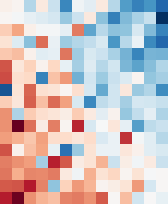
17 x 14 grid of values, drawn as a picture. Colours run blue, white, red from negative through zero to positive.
Histogram: bell-shaped. Ninth with the lowest average: top right. Mirror symmetry: none. Ninth with the highest average: bottom left. Grain: fine. Average level on the scale: 50%. Slope: up to the bottom left.
